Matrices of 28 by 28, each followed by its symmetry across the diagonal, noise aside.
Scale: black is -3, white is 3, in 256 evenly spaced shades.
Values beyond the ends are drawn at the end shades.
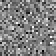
antisymmetric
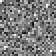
symmetric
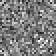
symmetric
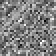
symmetric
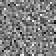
antisymmetric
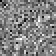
symmetric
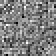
symmetric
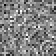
symmetric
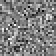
antisymmetric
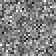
symmetric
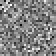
symmetric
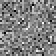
symmetric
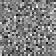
antisymmetric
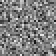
antisymmetric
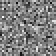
antisymmetric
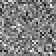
antisymmetric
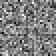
antisymmetric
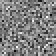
symmetric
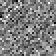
symmetric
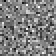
antisymmetric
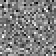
antisymmetric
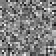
antisymmetric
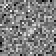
symmetric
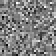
antisymmetric
